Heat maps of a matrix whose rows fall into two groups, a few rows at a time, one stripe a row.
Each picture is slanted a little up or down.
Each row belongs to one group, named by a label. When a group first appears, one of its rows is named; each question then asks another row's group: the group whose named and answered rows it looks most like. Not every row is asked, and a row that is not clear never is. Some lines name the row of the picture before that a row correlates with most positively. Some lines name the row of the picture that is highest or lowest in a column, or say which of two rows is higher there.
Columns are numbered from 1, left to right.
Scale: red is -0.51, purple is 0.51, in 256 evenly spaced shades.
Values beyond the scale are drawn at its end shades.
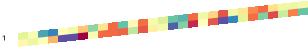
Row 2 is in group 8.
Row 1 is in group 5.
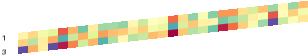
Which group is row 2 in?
8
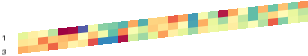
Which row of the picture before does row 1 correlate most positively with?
1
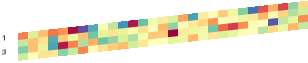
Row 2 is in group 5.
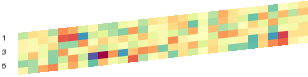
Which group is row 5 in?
5
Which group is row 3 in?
8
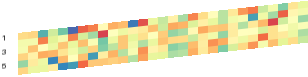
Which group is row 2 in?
5
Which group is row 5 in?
5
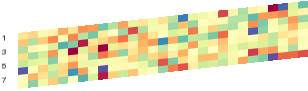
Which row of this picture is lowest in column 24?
7
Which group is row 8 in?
5
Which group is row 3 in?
8
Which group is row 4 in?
5
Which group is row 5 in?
5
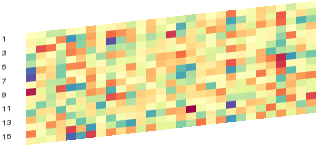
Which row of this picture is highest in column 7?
15
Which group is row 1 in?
5
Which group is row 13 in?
8
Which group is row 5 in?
5
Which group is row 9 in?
8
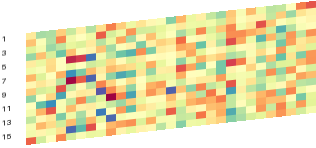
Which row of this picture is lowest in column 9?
11
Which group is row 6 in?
5
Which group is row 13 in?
5
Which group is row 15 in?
8
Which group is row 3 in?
5
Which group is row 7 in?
8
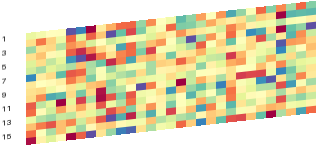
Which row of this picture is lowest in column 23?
10
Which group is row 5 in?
8
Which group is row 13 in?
5
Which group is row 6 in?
5
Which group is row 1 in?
8
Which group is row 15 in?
8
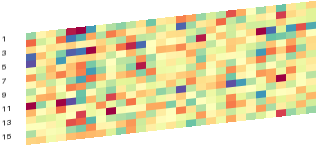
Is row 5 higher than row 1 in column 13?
No
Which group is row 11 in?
8
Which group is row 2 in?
8
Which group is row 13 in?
5
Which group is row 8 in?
8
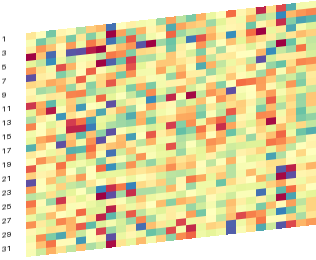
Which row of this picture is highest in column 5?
4
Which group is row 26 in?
8
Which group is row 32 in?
5
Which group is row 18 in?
8
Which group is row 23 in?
8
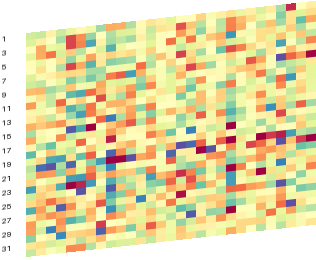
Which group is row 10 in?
8
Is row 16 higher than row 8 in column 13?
No
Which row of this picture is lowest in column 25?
19
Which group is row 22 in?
8
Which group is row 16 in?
8
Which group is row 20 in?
5
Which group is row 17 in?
5
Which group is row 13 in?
8
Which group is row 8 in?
5
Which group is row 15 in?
8
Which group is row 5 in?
8
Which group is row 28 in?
8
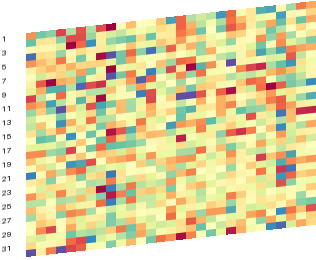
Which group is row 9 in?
8
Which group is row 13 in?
5
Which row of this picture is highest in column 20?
1
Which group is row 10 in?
8
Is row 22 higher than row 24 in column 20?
No
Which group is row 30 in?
5
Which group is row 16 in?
5
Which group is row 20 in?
8
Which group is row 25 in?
5
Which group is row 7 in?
5
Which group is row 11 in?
8
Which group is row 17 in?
5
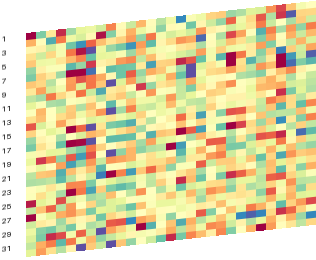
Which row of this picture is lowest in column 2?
19
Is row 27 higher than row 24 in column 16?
Yes
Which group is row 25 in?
8
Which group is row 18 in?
8
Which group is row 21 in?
5
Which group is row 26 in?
5
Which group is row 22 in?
5
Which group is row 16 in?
8
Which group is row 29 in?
5
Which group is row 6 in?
8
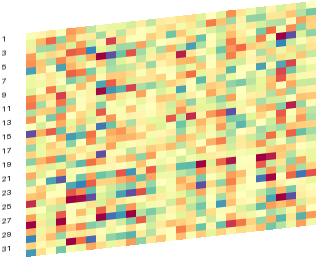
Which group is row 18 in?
5
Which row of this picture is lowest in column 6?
25
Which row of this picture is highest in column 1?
15
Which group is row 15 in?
5
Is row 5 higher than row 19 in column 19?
Yes
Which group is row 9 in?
5
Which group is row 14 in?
5
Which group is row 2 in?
5
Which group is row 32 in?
8
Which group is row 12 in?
5
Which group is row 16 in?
8
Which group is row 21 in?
8
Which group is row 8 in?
8
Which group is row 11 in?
8
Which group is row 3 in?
5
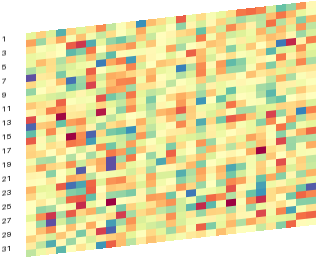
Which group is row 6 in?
5
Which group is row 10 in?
5
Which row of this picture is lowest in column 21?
28
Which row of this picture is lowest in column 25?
16
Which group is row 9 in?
8
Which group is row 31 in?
5
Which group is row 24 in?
8
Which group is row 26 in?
5
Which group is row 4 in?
8
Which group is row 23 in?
8
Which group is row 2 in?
8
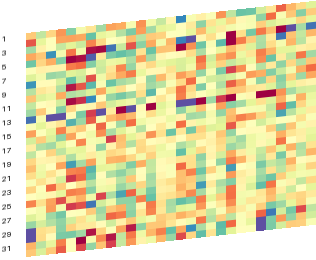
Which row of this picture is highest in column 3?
13
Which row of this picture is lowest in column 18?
13
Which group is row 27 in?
5
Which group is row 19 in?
8
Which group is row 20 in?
8
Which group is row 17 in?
5
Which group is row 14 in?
8
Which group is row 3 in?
8
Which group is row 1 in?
8
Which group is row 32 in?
5
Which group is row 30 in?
8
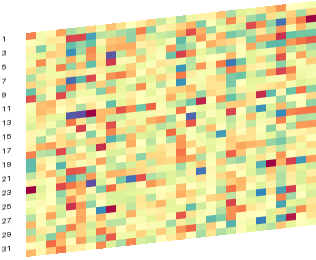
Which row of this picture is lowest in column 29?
3
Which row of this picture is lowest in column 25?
23
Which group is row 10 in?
8
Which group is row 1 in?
8
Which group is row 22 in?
8
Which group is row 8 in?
8
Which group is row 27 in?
5
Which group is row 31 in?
5
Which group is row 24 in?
5
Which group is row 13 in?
8
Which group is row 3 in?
5
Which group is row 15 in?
5
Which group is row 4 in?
8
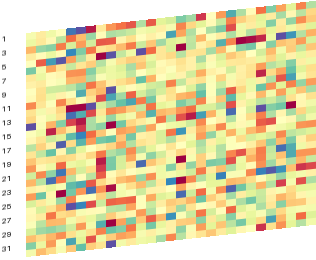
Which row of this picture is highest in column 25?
24
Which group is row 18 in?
5
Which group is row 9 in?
8
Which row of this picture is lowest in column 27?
15
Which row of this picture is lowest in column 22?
5
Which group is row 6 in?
8
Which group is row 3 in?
5
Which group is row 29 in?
5
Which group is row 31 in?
8
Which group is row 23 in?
8
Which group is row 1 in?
8
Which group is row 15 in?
5
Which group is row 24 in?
5
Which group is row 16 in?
8
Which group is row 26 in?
8
